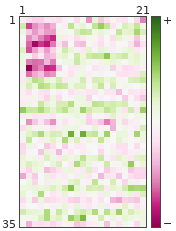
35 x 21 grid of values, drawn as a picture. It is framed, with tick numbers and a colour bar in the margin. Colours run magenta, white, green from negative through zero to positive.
Stripes: horizontal, repeating 8 times. Odd patch: lower, in the top left. Ninth with the lowest average: top left.
